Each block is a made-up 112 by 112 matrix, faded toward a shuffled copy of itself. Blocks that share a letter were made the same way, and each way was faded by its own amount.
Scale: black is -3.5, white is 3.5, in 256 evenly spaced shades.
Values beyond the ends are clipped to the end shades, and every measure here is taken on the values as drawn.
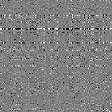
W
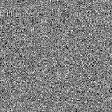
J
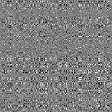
W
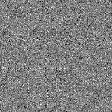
J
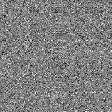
J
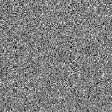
J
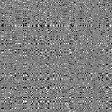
W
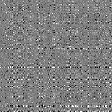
W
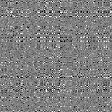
W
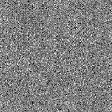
J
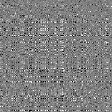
W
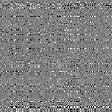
W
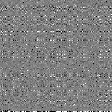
W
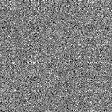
J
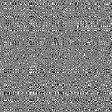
W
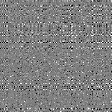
W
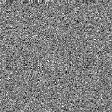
J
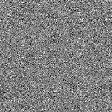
J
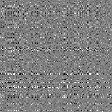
W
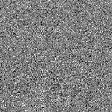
J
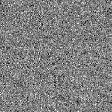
J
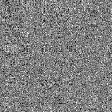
J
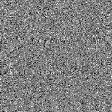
J
